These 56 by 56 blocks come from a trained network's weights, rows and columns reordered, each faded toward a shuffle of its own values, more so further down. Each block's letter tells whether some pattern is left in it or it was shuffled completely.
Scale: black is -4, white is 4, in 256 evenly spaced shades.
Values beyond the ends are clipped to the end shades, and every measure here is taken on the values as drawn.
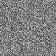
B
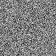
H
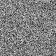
H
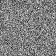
H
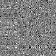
B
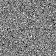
H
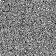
H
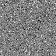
H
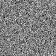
H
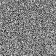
H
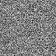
B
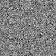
B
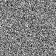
H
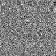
B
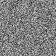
H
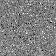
H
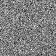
H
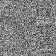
B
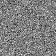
H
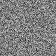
H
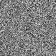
H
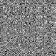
B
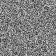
H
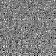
B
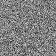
H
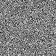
H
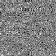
B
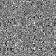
B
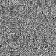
B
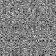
B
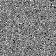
H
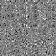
B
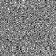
B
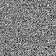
B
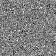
H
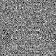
B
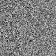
B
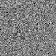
B
